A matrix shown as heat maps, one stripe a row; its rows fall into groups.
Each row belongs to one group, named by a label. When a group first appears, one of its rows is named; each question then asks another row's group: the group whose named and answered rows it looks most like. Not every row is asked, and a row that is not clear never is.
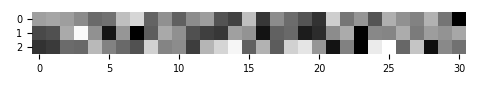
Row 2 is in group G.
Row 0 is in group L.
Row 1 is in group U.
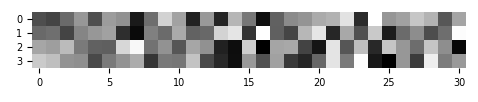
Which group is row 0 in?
U
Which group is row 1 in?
G
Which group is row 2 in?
L
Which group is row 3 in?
L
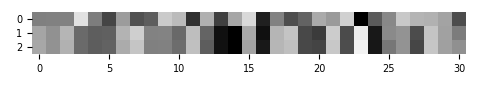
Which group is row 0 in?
U
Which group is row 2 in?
L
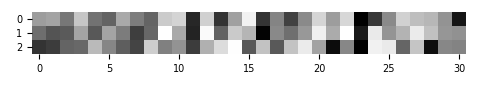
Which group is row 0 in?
U
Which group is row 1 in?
U
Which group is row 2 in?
G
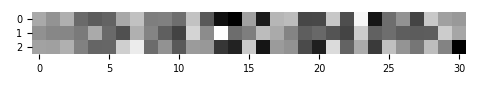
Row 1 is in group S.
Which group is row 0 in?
L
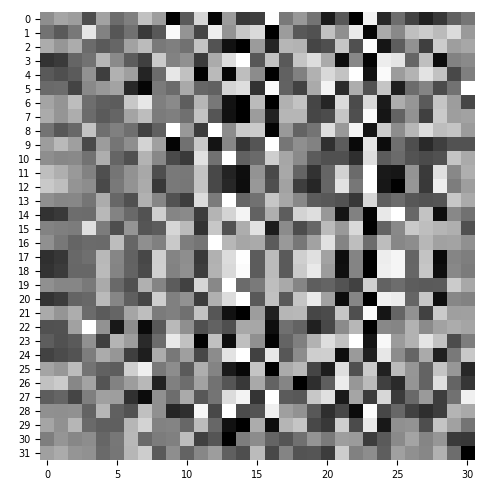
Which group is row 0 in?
S
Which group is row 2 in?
L
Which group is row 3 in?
G
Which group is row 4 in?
U
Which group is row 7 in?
L
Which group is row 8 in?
U
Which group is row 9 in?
S
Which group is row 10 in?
S
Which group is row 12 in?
L
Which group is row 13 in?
S
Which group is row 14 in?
G
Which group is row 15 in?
U
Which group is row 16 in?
U
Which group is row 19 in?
S
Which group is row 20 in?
G
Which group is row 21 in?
L
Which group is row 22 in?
U
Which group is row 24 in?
G
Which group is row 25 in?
L
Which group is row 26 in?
L
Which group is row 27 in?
G
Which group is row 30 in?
U
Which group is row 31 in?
L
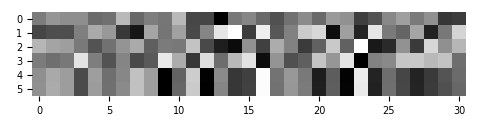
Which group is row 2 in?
L
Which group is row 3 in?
U
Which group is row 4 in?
S
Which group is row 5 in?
S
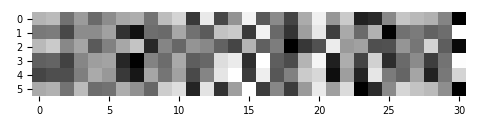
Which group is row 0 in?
U
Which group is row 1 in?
G
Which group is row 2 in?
L
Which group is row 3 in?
G
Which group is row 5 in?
U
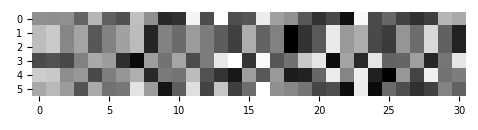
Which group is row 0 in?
S
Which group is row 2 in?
L
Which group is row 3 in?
G
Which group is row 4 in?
L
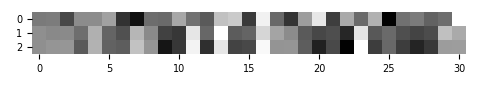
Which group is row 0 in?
G
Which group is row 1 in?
S
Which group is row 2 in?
S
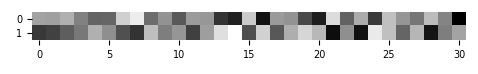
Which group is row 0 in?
L
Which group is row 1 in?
G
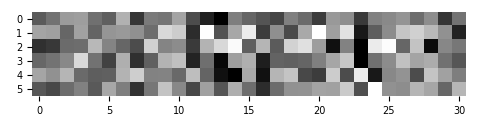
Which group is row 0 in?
U
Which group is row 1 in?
U
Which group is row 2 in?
G
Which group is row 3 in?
U
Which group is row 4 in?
L
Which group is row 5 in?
U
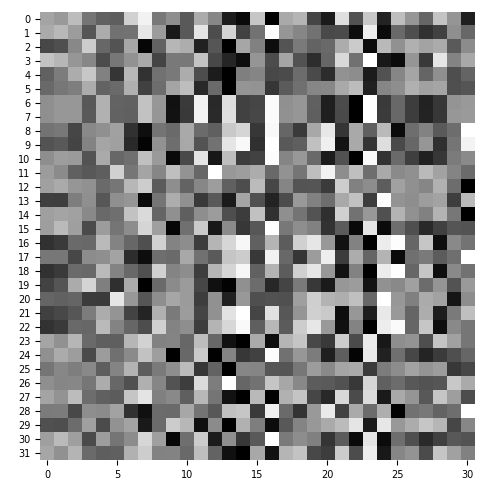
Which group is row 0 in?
L
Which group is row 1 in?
S
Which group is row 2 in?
U
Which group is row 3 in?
L
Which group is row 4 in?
U
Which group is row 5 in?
U
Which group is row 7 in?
S
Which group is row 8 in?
G
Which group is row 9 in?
G
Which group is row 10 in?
S
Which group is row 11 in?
U
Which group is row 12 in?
L
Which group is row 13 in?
U
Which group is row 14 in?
L
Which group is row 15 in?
S
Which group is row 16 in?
G
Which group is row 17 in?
G
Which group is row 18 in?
G
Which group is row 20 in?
U
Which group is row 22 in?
G
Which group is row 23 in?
L
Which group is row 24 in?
S
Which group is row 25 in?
U
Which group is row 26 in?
S
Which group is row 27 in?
L
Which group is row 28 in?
G
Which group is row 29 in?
U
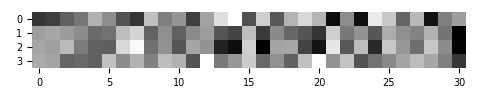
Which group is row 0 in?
G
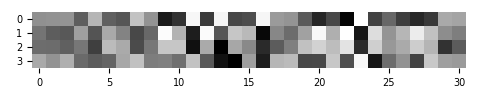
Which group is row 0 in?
S
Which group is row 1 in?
U
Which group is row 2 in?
U
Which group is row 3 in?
L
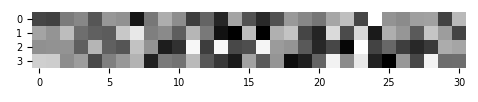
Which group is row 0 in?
U
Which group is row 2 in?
S
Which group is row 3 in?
L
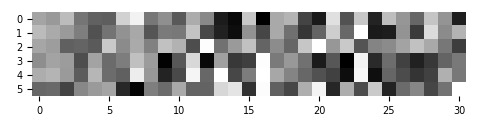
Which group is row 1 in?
L
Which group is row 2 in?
U
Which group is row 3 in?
S
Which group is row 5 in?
G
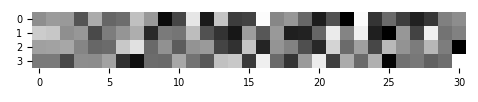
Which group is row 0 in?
S
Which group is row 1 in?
L
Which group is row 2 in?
L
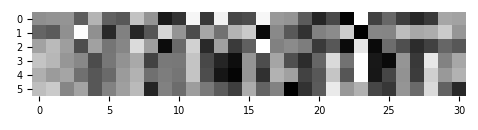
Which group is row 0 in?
S
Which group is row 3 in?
L
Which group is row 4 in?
L
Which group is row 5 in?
L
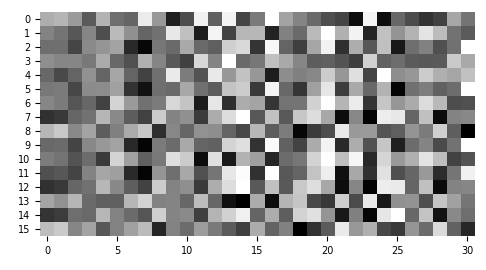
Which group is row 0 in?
S
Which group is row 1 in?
U
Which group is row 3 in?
S
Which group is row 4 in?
U
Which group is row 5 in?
G
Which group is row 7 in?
G
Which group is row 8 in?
L
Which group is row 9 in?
G
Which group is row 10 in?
U
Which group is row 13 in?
L
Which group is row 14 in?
G
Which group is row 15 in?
L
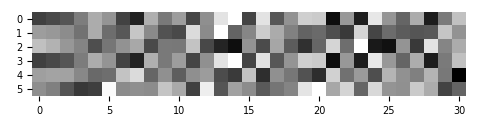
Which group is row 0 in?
G
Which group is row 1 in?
S
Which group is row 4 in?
L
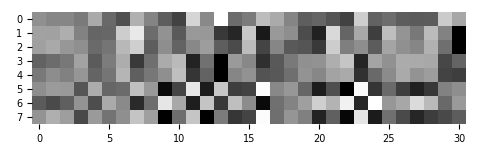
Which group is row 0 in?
S
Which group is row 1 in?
L
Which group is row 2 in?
L
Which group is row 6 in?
U
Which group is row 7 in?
S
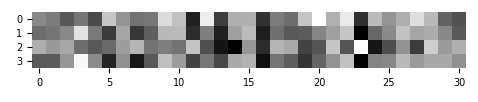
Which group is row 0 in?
U
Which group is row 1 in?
U
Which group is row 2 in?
L
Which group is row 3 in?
U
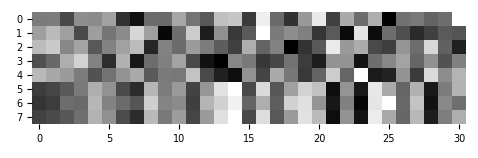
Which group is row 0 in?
G
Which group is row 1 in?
S
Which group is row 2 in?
L
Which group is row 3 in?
U
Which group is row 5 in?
G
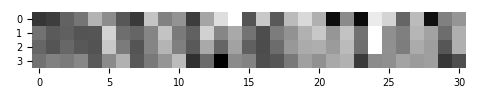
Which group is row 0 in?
G
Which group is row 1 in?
U
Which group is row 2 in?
U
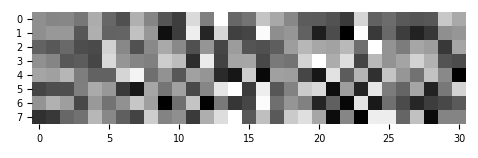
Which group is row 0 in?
S
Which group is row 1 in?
S
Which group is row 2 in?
U
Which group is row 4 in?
L
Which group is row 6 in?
S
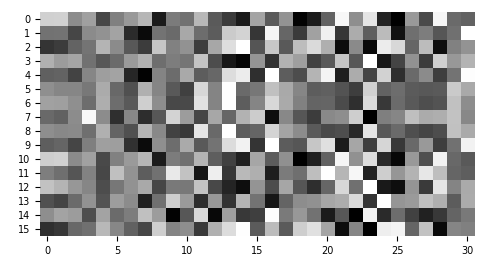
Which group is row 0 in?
L
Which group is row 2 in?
G
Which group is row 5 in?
S
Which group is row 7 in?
U
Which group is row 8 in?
S
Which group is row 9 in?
G
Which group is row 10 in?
L
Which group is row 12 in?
L
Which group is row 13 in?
U
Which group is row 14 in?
S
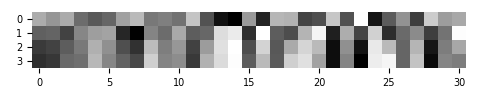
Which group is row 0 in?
L
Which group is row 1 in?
G
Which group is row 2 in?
G
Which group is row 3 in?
G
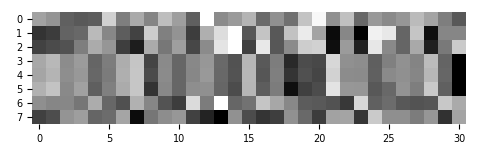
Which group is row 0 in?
U
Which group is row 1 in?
G
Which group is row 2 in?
G
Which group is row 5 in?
L
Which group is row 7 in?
U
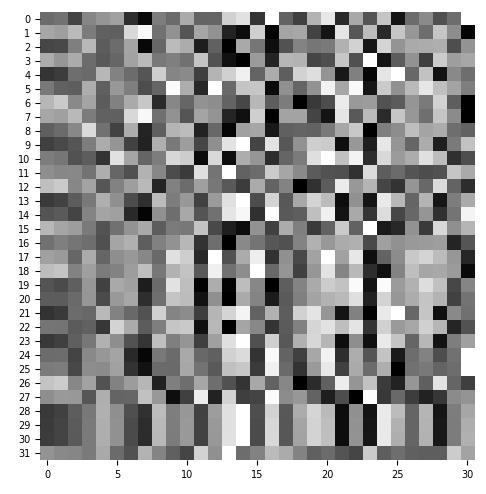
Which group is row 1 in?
L
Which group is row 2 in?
U
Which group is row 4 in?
G
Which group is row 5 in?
U
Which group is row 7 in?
L
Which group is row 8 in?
U
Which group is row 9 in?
G
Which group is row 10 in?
U
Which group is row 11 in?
S
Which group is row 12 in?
L
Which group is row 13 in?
G
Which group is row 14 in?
G
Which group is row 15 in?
L
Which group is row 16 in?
U
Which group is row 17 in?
U
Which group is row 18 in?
U
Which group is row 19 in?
U
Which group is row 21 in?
G
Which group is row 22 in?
U
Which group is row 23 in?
G
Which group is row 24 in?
G
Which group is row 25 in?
G
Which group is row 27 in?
S
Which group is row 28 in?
G
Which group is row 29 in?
G
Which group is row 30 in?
G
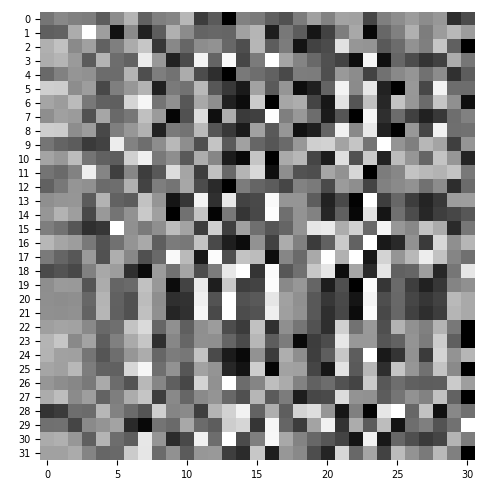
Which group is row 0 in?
U
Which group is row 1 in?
U
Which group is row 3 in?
S
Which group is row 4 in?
U
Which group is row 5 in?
L
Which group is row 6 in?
L
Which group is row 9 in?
U
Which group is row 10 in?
L
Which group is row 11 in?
U
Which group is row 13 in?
S
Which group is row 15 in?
U
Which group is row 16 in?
L
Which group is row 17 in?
U
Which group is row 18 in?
G
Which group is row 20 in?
S
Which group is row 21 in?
S
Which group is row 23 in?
L
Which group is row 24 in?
L
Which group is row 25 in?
L
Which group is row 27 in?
L
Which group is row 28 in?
G
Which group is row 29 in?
G
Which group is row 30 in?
S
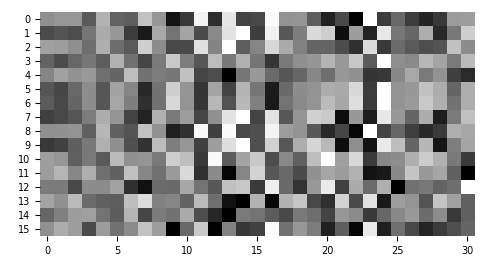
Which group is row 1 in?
G
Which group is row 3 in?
U
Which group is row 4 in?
U
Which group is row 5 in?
U
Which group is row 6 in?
U
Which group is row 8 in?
S
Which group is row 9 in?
G
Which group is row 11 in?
U
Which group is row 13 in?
L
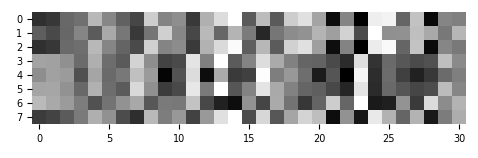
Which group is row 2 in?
G
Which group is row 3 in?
S
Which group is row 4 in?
S
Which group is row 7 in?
G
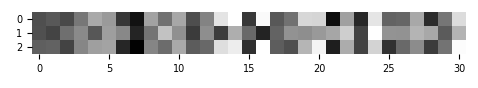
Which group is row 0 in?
G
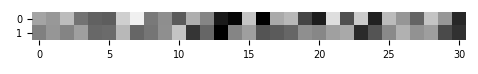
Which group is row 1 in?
U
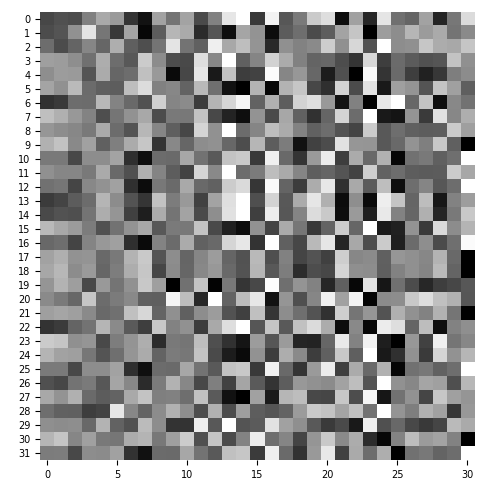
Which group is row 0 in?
G
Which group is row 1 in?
U
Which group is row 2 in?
U
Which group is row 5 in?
L
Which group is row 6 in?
G
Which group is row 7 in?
L
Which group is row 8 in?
S
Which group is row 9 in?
L
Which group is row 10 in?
G
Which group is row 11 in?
S
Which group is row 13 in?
G
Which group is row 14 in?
G
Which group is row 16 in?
G
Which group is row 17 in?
L
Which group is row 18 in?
L
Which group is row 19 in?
S
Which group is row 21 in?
L
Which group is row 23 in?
L
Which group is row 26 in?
U
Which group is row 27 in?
L
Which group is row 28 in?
U
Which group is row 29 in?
S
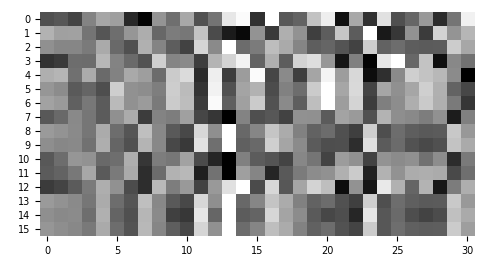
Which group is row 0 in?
G
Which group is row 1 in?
L
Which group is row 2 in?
S
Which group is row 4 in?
U
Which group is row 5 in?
U
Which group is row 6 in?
U
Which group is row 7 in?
U
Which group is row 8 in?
S
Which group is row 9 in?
S
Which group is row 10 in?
U
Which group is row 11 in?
U
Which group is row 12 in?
G
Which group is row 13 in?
S
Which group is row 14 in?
S
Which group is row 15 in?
S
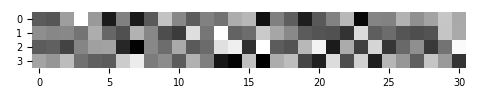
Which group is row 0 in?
U
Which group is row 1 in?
S
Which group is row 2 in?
G
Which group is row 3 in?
L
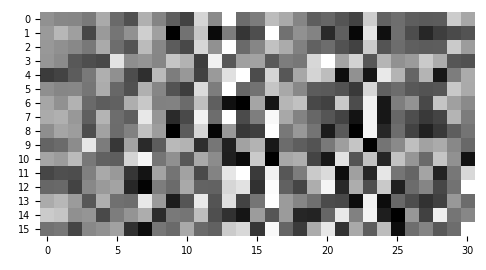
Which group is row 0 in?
S
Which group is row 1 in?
S
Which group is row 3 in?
U
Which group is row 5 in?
S
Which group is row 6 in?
L
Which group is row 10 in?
L
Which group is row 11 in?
G
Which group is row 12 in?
G
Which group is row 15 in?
G
